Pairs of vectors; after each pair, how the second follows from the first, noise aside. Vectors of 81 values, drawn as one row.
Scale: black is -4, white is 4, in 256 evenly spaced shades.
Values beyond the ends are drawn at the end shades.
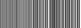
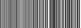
copied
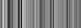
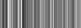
negated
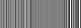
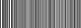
reversed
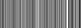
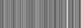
shrunk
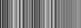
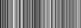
copied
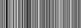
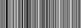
copied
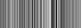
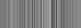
shrunk
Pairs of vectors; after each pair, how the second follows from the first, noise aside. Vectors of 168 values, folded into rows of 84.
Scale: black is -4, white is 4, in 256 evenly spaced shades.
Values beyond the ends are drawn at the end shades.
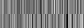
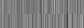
shrunk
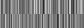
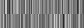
wrapped around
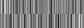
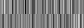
reversed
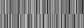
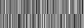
sign-scrambled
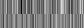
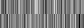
wrapped around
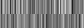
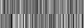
reversed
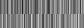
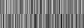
reversed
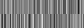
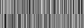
reversed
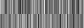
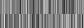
wrapped around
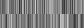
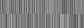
shrunk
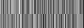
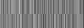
shrunk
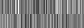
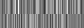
sign-scrambled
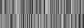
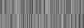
shrunk
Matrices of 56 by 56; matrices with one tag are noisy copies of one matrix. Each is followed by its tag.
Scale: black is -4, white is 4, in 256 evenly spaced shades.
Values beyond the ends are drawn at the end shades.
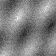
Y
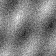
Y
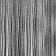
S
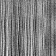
S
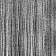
S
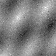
Y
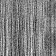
S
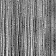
S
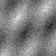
Y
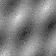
Y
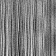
S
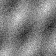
Y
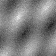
Y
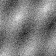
Y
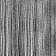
S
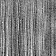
S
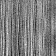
S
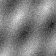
Y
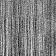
S
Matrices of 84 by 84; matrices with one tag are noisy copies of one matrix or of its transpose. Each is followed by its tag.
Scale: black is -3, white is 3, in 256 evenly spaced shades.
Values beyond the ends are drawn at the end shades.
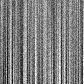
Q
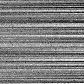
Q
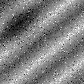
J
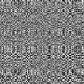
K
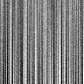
Q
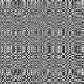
K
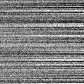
Q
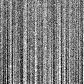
Q
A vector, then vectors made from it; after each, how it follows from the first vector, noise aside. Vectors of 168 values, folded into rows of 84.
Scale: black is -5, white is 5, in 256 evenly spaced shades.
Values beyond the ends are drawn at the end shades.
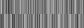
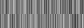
reversed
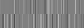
partly zeroed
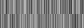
reversed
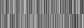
reversed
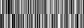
scaled up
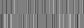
partly zeroed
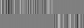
partly zeroed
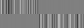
partly zeroed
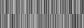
reversed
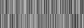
reversed
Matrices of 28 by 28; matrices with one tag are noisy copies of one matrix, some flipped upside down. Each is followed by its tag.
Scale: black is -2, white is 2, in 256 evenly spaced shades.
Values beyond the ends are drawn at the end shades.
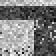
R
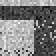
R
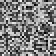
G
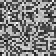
G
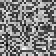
G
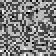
G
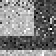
R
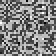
G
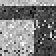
R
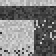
R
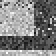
R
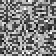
G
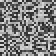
G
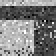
R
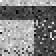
R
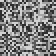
G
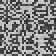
G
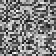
G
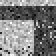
R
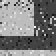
R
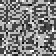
G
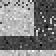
R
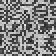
G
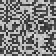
G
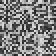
G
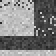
R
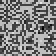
G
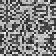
G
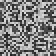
G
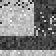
R
